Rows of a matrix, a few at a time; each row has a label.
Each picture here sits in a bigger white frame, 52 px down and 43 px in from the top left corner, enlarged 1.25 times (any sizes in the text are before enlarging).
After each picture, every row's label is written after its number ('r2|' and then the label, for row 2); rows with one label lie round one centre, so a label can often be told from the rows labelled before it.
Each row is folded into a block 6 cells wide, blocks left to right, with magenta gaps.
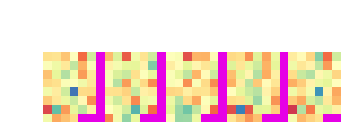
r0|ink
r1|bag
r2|bag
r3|ink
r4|ink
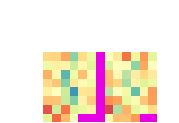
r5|ink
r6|ink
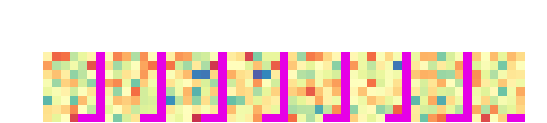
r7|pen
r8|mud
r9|pen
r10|pen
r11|bag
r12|bag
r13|pen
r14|ink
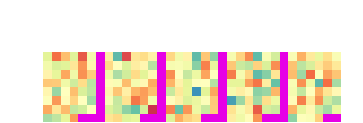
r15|mud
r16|bag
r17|ink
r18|pen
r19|mud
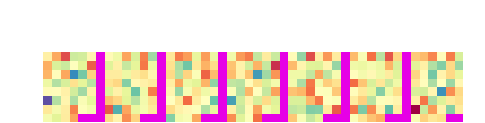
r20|pen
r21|ink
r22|mud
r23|pen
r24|bag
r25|ink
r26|ink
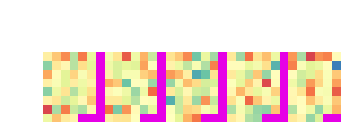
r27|ink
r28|ink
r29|pen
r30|bag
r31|bag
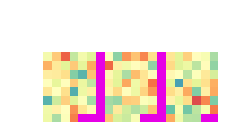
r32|pen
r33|bag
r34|bag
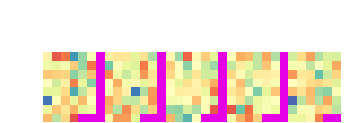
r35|pen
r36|ink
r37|bag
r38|ink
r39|pen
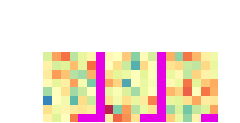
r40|pen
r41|ink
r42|bag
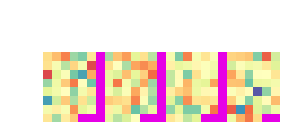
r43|pen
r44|mud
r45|bag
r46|ink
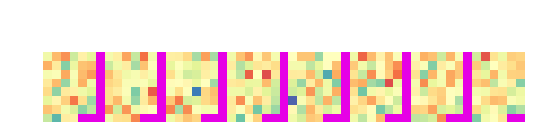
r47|mud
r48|ink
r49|ink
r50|mud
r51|pen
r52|mud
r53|mud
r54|mud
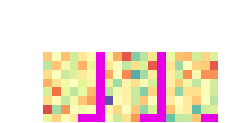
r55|ink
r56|pen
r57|mud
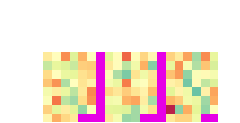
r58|ink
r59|bag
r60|ink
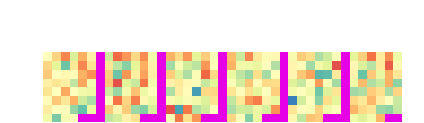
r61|mud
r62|mud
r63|ink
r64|bag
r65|pen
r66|mud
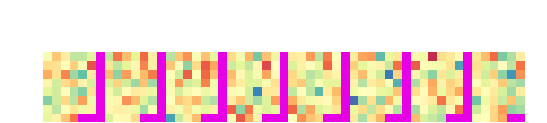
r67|pen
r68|mud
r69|mud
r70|ink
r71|ink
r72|pen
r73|bag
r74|pen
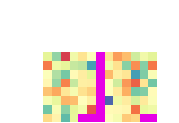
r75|bag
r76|pen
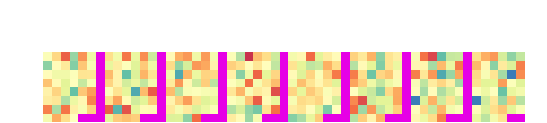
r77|ink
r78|ink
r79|mud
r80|bag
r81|mud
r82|ink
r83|pen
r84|pen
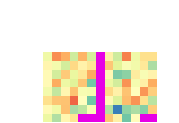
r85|mud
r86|bag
